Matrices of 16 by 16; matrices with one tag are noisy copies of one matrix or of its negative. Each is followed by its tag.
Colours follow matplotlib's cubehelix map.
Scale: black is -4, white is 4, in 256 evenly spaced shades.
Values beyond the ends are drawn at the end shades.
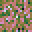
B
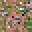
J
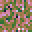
B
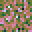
B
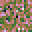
B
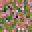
B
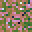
J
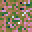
J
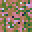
J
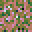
B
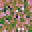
B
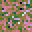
J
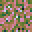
B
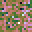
J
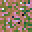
J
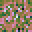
B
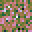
B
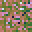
J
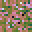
J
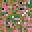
J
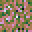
B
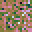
J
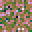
B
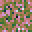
B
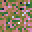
J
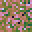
J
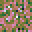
B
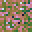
J
